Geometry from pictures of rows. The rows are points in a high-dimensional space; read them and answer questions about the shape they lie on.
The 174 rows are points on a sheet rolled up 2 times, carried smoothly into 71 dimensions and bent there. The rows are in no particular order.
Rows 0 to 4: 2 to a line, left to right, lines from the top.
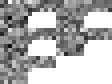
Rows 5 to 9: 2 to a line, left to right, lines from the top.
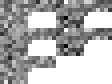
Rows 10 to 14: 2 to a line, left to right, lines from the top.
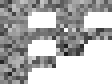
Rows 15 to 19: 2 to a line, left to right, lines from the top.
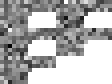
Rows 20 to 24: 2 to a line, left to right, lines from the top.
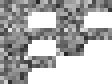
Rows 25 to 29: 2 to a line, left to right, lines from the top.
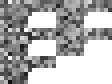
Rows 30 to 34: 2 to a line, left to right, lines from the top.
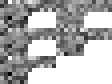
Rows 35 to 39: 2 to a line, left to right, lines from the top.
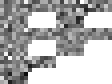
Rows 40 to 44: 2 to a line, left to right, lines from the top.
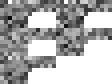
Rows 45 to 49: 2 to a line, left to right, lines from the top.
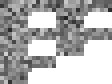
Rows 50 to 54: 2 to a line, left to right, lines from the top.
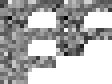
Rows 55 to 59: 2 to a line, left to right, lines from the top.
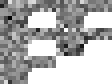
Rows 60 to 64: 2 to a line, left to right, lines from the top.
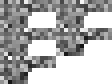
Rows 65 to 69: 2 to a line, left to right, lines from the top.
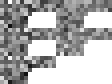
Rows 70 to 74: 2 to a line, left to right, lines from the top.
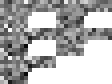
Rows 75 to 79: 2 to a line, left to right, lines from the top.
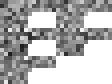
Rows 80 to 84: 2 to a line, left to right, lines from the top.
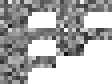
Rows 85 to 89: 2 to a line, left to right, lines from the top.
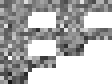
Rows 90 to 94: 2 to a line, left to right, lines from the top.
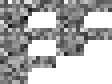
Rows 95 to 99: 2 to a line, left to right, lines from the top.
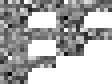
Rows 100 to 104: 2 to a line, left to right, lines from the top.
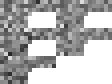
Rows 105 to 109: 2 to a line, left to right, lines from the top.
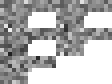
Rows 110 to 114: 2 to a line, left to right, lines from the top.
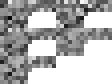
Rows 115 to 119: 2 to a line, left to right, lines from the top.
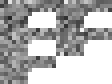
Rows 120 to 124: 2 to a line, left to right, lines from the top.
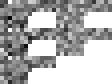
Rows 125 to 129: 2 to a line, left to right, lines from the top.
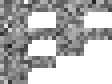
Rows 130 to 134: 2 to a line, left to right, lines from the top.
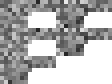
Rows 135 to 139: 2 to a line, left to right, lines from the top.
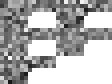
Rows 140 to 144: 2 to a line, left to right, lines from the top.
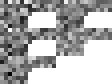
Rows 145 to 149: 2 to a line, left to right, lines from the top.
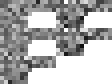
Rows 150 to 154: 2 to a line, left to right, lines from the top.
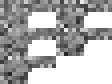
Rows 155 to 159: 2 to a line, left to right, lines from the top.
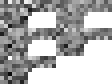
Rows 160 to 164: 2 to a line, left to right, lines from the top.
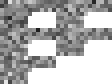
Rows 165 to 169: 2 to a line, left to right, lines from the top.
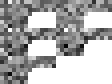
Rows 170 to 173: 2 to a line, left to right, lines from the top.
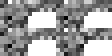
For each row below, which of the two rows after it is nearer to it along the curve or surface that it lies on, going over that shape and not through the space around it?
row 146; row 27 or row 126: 27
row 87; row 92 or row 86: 86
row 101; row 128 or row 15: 15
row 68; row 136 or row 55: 55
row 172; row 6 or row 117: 6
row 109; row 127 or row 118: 118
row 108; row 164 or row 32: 164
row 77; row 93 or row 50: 50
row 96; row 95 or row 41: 41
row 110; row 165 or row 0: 0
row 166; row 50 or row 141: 50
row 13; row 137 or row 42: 42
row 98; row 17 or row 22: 17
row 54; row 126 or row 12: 126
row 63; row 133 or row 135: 135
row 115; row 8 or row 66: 66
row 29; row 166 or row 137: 166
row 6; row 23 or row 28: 28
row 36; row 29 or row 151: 29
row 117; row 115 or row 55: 55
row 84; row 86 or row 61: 86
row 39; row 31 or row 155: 155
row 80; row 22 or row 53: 22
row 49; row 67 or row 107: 107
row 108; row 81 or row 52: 81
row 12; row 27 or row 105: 105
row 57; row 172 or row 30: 172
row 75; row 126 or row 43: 43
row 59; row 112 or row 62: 112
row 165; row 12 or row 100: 12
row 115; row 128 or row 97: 128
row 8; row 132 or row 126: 126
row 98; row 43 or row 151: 43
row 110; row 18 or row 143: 18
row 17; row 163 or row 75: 75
